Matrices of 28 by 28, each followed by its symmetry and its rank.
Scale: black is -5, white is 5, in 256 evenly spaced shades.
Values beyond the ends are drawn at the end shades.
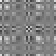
symmetric, rank two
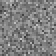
antisymmetric, full rank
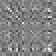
symmetric, rank three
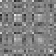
symmetric, rank three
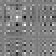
symmetric, rank two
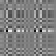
neither, rank one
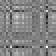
symmetric, rank two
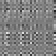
neither, rank two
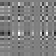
neither, rank one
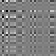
neither, rank one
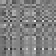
neither, rank two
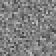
antisymmetric, full rank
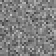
antisymmetric, full rank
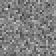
antisymmetric, full rank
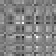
symmetric, rank two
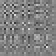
symmetric, rank three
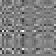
neither, rank two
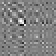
symmetric, rank three
